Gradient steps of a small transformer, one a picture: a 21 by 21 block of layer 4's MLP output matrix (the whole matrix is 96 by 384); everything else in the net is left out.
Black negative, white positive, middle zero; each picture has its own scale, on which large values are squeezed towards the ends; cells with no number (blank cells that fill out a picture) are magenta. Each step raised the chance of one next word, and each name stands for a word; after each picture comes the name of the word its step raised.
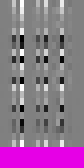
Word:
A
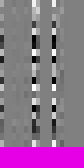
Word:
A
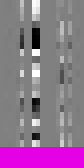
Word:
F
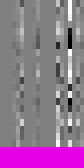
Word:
F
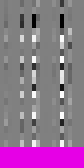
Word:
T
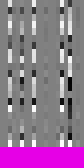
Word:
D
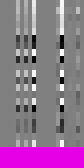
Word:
A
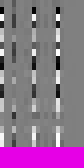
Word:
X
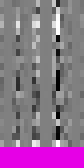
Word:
D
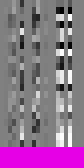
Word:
X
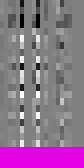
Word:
T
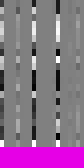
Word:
D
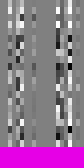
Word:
A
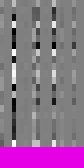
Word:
F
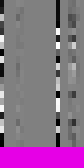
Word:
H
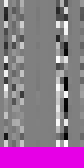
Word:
D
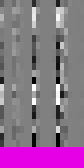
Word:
H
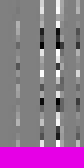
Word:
F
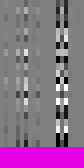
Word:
H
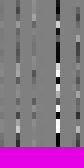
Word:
X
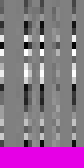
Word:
F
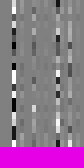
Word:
F
